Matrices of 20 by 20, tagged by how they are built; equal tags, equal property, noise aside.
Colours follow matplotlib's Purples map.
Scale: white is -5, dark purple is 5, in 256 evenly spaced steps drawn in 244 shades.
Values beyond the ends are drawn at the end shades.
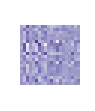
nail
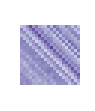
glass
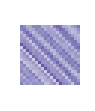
glass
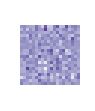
nail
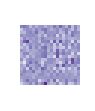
nail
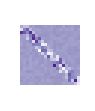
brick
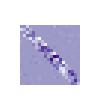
brick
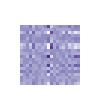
nail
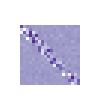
brick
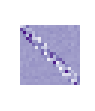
brick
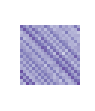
glass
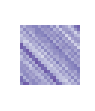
glass
